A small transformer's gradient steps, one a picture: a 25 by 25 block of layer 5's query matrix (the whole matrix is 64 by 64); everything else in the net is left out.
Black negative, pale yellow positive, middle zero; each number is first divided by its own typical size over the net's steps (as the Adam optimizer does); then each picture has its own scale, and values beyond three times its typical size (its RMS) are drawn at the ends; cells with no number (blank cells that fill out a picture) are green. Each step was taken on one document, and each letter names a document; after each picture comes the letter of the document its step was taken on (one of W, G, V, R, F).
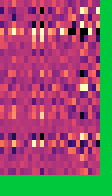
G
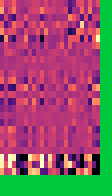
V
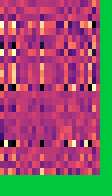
V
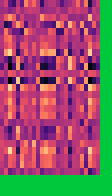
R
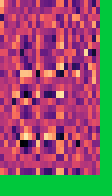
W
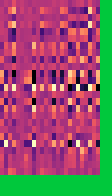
G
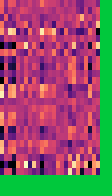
V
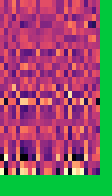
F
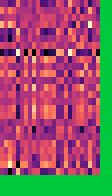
R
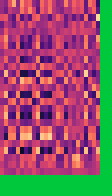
F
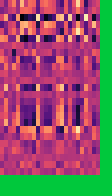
W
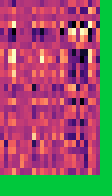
G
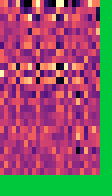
W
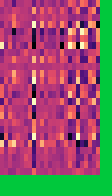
G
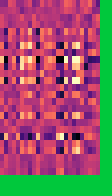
W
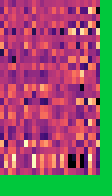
G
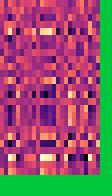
R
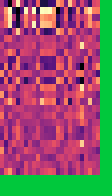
R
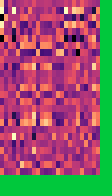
F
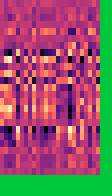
R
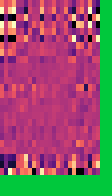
V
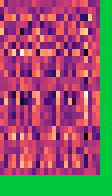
F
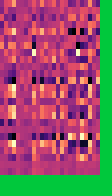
G
